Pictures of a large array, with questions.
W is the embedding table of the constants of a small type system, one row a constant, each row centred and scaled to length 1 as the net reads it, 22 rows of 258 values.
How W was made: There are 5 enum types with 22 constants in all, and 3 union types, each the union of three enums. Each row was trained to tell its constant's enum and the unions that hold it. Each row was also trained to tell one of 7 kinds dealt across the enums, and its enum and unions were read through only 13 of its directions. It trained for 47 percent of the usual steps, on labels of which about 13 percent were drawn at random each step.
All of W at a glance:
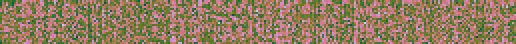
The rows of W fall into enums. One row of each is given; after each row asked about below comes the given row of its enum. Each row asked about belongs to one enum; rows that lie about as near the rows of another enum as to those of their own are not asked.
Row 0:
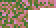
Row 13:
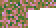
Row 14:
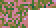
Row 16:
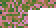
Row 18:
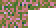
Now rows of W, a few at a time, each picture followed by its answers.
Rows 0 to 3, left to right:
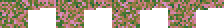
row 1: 0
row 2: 0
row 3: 16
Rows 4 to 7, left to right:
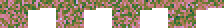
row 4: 14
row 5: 13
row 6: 16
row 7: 13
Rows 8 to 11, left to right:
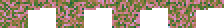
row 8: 0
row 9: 18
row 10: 16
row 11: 14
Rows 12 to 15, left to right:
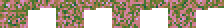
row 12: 13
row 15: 14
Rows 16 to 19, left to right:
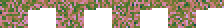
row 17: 14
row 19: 0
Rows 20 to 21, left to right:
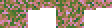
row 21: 16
